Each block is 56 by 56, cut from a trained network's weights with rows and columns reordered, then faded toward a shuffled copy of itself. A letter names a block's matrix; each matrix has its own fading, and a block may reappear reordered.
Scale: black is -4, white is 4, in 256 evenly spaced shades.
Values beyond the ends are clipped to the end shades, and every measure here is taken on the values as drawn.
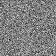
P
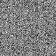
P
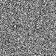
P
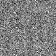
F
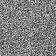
P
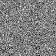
F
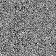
P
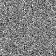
F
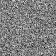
P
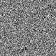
F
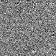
F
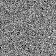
P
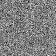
P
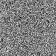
P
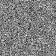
P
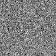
F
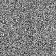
P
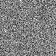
P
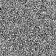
P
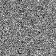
F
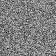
P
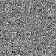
F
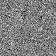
F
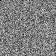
P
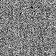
P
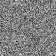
F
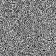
P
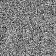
P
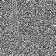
F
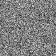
P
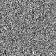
F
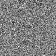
F
